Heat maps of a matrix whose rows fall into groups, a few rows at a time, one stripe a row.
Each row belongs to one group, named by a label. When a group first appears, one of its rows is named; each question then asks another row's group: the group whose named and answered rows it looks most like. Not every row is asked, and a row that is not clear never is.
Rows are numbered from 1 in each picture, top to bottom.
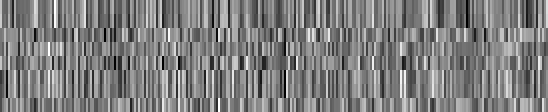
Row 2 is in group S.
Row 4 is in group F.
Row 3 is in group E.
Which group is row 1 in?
S
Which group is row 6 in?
F
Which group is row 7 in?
F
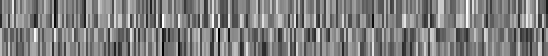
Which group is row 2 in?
E
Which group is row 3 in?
S
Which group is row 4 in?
S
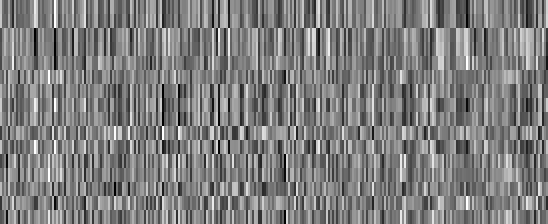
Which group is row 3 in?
E
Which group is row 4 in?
E
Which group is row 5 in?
E
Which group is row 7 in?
S
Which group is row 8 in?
S
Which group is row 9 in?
S
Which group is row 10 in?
E
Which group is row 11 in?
S
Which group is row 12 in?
F
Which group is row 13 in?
F
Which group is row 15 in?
E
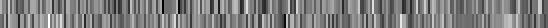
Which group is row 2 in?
F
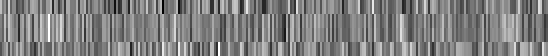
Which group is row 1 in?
S
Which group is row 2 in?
F
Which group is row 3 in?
F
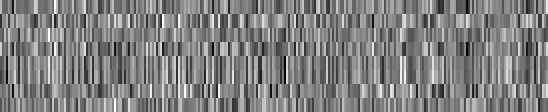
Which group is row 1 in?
S
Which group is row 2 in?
E
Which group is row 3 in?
F
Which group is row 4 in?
S
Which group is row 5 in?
F
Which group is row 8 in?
E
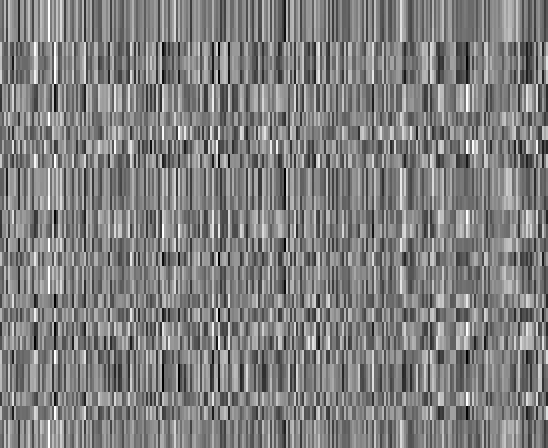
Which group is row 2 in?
F
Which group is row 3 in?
F
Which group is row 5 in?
S
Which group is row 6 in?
S
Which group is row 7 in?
E
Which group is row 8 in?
E
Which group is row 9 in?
F
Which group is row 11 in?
E
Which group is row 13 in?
F
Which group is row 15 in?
F
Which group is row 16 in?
E
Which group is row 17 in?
E
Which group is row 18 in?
F
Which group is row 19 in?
S
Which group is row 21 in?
F
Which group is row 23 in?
S
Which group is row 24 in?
E
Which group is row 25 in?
E
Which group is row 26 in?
S
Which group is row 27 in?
S
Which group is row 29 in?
E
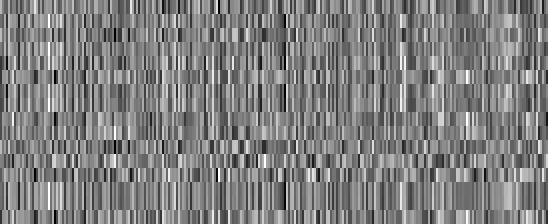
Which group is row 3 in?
S
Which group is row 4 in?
F
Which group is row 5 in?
F
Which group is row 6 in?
E
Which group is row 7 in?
F
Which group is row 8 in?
F
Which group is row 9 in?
E
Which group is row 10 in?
E
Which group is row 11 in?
S
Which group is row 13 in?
E
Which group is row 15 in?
F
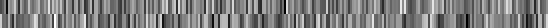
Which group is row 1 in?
F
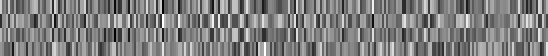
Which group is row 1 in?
S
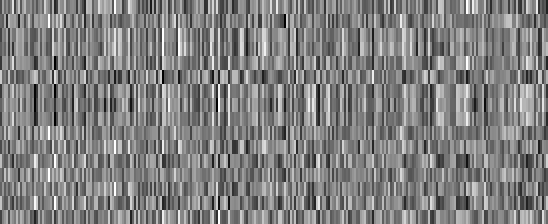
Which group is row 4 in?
E
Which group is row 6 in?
S
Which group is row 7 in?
E
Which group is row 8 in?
E
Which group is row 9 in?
E
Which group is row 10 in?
F
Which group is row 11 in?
E
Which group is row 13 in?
F
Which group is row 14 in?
E
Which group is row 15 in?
S
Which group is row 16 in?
E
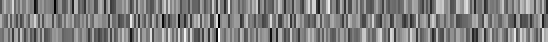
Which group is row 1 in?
E
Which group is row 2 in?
S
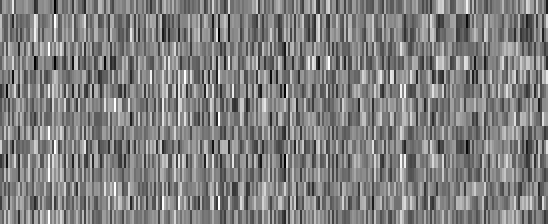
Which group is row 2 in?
S
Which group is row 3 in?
S
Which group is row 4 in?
F
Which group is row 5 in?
E
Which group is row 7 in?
F
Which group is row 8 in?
E
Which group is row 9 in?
E
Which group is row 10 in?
F
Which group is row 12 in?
F
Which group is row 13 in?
F
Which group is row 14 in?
E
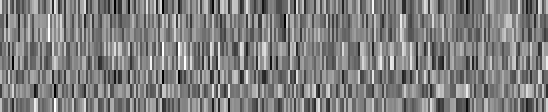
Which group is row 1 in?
S
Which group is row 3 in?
F
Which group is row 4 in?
E
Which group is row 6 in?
S
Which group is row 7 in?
E
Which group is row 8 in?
S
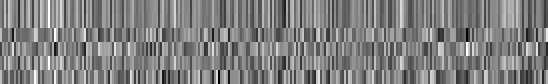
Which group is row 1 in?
F
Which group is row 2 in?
F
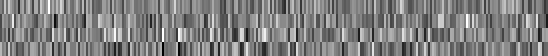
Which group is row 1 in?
F
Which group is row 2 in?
E
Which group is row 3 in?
E
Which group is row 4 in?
S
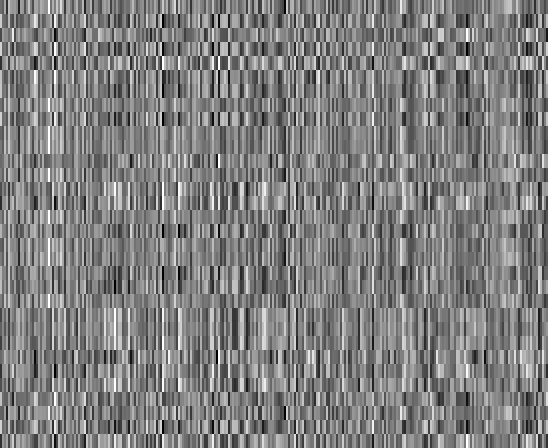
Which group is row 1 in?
F
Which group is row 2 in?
S
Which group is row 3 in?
E
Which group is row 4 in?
S
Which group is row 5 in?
E
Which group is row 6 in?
S
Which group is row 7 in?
S
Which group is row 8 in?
F
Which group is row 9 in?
S
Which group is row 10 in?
F
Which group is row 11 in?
F
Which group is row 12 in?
E
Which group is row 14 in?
E
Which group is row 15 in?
E
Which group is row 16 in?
F
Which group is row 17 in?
S
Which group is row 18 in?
F
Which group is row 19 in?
F
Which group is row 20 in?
S
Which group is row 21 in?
S
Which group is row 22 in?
F
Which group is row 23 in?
E
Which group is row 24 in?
E
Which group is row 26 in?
E
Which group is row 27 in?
E
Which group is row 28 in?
E
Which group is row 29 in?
S
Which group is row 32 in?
E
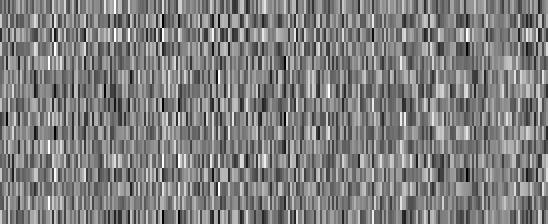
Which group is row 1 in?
E
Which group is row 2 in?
S
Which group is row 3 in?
E
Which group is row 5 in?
F
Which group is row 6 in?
E
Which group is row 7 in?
E
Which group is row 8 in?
S
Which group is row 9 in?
F
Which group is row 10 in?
E
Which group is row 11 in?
F
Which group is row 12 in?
E
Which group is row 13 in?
S
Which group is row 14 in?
E
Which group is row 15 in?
F
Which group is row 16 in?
S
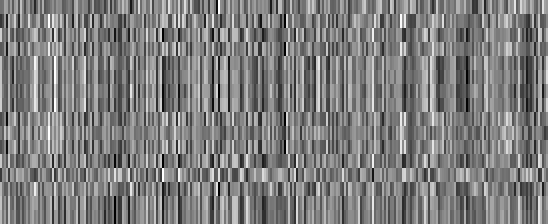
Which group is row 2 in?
F
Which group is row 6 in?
S
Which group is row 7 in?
S
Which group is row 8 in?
S
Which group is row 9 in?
F
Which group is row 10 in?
F
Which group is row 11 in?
F
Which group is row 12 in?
S
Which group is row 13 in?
E
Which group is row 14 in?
S
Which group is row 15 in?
S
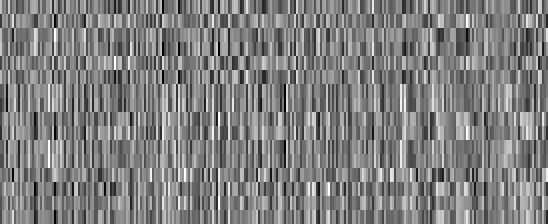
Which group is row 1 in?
S
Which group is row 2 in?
E
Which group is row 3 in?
S
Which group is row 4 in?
S
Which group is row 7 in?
F
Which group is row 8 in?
F
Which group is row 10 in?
E
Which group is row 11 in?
F
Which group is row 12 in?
F
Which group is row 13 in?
E
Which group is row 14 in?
E
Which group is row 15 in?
E
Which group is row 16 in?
E
